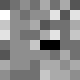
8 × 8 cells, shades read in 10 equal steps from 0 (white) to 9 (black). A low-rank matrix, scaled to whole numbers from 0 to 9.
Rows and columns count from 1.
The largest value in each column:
6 5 5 5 9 9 6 6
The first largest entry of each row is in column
1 7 5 3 5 1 4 2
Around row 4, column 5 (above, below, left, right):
6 9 5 1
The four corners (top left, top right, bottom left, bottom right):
6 6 4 4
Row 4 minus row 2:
1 0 0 1 -1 0 -1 1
